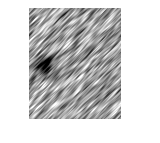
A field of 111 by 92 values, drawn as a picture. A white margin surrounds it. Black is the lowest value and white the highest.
Slope: none. Odd rows or columns: none. Dips: one, in the middle left. Mirror symmetry: none. Grain: diagonal, up to the right. Ninth with the lowest average: middle left.
